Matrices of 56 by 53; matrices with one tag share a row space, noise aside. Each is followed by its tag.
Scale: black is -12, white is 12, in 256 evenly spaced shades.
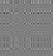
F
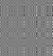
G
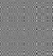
G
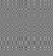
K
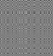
K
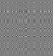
K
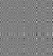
G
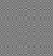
K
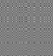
K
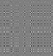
F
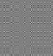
F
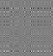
F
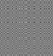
K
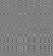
K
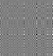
G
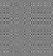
F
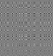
K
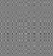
K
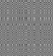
K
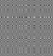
K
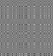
K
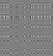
F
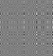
G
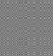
K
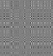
F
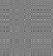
F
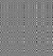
G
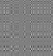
F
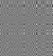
G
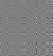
G
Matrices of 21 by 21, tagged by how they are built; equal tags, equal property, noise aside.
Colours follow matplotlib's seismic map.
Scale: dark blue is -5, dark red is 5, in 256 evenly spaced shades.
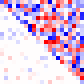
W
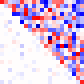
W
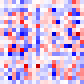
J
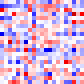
J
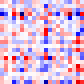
J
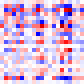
J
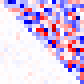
W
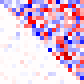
W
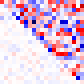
W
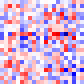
J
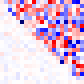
W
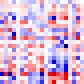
J
